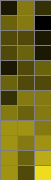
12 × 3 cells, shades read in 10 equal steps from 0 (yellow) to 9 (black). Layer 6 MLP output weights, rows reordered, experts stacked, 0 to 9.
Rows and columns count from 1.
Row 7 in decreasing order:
7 4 4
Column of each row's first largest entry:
1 3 3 3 1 2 1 2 3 2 2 2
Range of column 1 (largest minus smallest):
5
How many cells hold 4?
8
